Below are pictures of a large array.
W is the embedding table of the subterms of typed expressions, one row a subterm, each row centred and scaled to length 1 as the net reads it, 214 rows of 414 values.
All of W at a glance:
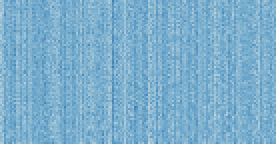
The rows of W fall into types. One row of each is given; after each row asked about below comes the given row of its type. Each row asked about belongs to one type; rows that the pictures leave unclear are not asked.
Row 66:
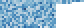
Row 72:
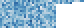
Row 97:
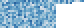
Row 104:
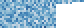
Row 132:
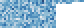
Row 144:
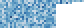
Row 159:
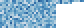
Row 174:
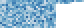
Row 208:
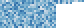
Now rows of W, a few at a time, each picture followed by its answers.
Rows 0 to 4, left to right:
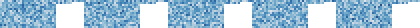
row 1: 97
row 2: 97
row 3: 104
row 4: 144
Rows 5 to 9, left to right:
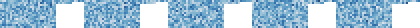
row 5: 132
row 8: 72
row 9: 97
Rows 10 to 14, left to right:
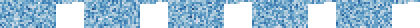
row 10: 208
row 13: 72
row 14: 208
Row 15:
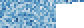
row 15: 104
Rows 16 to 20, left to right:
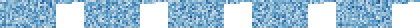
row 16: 132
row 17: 208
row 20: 132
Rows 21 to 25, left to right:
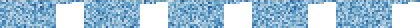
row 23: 174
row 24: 159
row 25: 132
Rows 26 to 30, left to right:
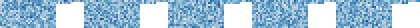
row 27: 208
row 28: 132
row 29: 132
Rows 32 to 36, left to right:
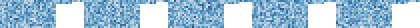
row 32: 144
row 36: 174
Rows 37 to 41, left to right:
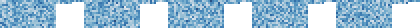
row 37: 174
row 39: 159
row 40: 159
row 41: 104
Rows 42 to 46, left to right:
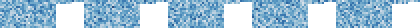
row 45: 97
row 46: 208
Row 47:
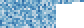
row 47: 72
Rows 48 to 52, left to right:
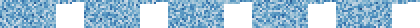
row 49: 104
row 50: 66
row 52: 66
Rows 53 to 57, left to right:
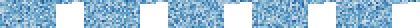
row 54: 159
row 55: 66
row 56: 132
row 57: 66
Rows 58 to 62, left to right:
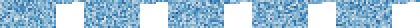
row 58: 72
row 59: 97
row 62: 72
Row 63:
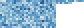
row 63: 174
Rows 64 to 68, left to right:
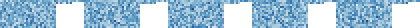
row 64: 132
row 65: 144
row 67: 97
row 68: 97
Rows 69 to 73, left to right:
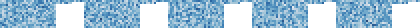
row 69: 174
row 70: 104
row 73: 144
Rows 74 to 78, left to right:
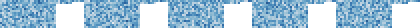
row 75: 174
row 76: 104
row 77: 72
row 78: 132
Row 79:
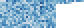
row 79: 174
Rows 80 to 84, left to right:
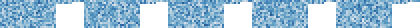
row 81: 144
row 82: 97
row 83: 97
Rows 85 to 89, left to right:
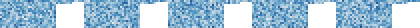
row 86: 174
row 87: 72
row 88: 208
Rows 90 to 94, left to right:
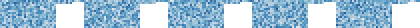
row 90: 97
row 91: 66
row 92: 97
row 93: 66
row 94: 72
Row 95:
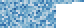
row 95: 66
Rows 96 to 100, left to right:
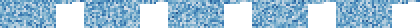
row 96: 104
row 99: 66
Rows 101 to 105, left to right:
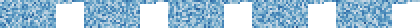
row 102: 159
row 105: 144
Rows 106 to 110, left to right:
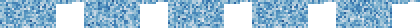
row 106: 144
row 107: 72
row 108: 144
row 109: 144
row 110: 72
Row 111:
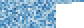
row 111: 66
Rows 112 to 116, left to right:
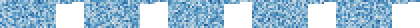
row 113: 174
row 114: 144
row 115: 104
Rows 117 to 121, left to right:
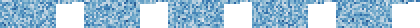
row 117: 208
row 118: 66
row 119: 144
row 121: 104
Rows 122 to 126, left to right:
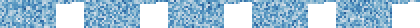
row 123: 159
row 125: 66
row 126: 72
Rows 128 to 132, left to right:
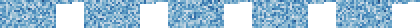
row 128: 159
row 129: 159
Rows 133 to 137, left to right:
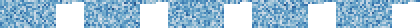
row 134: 208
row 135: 97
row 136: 159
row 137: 132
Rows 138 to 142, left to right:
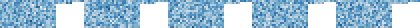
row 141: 208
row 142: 66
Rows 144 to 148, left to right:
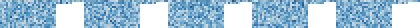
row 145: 97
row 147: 132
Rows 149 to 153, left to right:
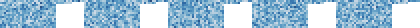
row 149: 66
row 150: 72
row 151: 72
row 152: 174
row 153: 104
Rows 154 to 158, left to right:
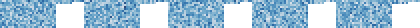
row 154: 159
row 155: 66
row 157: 208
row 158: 144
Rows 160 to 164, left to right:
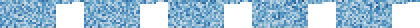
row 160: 159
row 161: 159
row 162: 97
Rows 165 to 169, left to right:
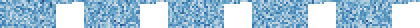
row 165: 159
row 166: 144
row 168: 159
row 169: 144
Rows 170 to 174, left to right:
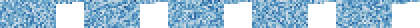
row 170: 132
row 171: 66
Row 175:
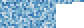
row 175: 97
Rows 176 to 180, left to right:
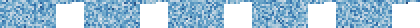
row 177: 208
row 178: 208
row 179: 97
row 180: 159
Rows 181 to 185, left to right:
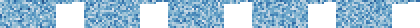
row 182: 104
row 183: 104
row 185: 159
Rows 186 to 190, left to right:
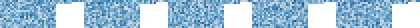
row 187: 97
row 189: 66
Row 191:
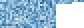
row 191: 132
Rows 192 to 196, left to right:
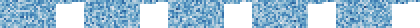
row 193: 97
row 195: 174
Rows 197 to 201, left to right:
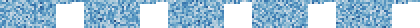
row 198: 144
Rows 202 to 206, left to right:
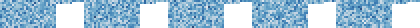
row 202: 159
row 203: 144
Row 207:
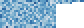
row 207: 159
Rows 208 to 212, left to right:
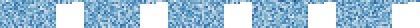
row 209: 208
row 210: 208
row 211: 159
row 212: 97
